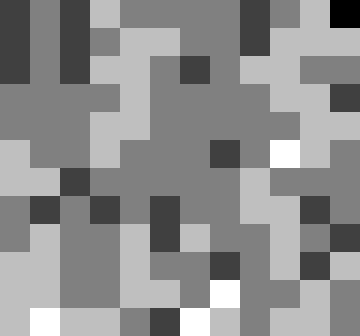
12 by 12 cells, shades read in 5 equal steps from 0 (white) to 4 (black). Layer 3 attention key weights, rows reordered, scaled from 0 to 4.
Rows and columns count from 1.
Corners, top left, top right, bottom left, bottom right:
3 4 1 2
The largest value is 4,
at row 1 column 12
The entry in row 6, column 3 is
2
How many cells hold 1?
46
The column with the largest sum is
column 3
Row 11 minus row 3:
-2 -1 -1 1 0 -1 -1 -2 1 1 -1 0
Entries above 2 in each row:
4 3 3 1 0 1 1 4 2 2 0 1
